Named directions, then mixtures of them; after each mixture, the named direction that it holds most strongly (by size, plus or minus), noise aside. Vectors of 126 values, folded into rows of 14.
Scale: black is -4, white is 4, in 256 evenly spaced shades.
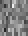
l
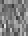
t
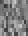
l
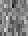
l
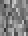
l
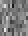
l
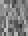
l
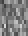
t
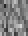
l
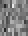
l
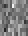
l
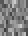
l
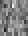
l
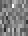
l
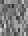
t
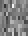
l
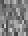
t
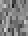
l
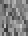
l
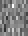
l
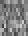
t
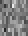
l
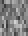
t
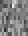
l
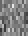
t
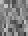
l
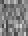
t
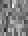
l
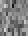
l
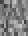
l
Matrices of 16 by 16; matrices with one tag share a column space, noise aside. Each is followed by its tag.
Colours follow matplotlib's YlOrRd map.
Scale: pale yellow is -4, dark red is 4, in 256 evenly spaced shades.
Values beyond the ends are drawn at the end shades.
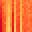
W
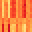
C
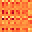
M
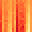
W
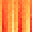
W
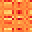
M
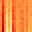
W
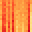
W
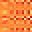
M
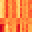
C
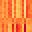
C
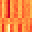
C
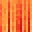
W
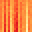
W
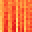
W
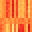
C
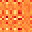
M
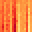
W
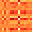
M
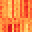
C
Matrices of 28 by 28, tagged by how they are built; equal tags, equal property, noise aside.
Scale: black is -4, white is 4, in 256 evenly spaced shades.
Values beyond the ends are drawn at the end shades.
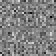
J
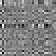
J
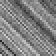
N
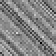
N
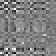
J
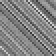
N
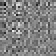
J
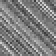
N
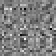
J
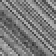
N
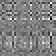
J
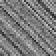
N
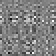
J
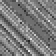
N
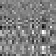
J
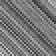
N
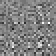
J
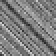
N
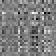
J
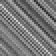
N
